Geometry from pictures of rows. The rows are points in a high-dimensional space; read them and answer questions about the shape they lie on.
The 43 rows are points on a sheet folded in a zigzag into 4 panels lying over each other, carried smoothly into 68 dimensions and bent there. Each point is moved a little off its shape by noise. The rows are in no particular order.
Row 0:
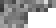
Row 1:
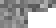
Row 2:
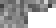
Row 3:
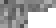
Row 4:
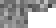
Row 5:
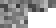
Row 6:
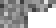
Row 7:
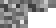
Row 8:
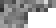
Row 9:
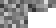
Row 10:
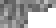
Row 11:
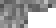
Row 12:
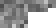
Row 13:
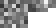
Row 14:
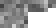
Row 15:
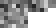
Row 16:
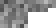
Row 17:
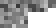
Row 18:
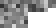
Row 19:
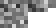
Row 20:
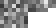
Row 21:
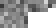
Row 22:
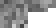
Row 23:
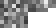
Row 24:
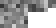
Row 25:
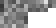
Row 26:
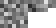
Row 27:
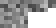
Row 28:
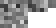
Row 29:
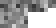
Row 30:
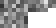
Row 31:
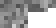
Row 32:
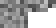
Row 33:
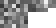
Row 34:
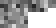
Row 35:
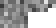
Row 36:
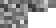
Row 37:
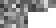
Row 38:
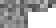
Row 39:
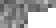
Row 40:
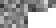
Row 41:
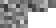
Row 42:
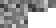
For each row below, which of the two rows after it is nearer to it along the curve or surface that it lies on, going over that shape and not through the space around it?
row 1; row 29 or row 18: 29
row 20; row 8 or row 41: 8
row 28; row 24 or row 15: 15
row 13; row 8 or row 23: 23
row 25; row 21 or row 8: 8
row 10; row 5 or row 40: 40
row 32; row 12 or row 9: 12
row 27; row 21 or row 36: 36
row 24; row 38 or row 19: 19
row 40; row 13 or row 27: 13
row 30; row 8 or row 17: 8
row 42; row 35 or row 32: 32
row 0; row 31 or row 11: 11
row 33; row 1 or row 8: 8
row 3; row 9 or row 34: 34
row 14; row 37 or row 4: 4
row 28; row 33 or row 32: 32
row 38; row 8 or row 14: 14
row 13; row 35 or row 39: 35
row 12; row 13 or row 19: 19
